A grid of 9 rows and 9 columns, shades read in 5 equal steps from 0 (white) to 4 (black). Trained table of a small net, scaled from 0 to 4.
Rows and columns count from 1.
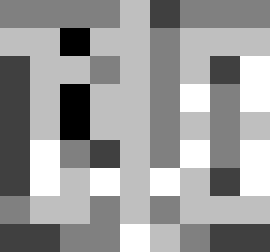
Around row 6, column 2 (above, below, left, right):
1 0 3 2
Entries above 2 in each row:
1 1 2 2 2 2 2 0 4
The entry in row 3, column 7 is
1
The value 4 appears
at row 2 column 3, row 4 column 3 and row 5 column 3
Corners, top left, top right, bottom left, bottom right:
2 2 3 3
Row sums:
18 13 14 14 16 13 9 12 19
